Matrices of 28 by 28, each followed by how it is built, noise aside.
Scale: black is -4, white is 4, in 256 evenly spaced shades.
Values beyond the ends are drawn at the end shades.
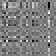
low rank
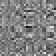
low rank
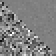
lower triangular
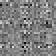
low rank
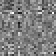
low rank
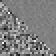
lower triangular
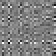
low rank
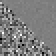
lower triangular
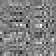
low rank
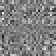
low rank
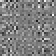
low rank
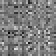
low rank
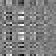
low rank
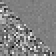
lower triangular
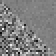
lower triangular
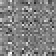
low rank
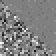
lower triangular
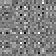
low rank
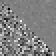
lower triangular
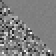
lower triangular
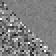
lower triangular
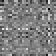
low rank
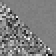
lower triangular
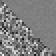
lower triangular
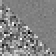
lower triangular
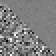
lower triangular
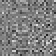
low rank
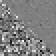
lower triangular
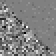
lower triangular
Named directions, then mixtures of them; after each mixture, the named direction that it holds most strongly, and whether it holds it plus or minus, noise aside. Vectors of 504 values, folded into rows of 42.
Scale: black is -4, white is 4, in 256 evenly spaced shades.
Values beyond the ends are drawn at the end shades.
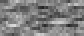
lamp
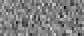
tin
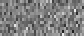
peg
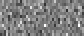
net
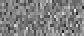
peg, plus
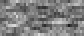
lamp, plus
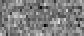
net, minus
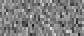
tin, plus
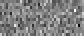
peg, plus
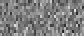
peg, plus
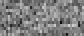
net, minus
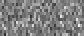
tin, minus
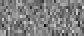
net, minus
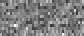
peg, plus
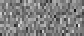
peg, minus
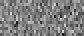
peg, minus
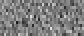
tin, plus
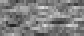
lamp, minus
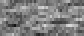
lamp, minus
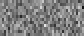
net, plus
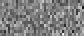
peg, plus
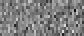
peg, minus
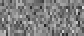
net, minus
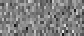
peg, minus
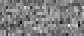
net, minus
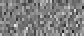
peg, plus
